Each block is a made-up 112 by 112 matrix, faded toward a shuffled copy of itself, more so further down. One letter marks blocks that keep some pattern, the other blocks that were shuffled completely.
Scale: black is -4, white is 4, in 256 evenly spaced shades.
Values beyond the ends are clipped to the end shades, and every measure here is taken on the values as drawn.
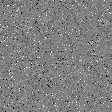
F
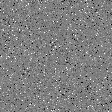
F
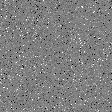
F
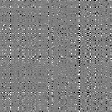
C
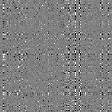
C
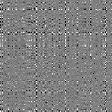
C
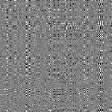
C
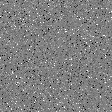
F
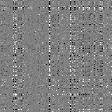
C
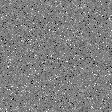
F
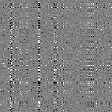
C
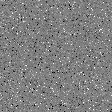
F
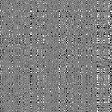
C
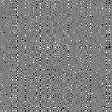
C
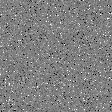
F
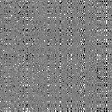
C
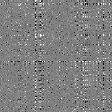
C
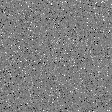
F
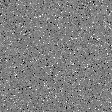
F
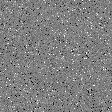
F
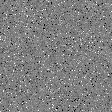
F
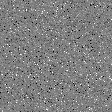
F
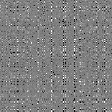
C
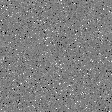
F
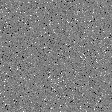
F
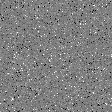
F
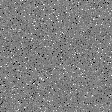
F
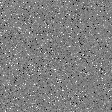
F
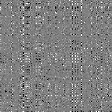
C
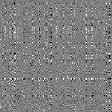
C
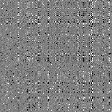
C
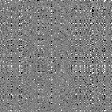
C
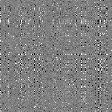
C
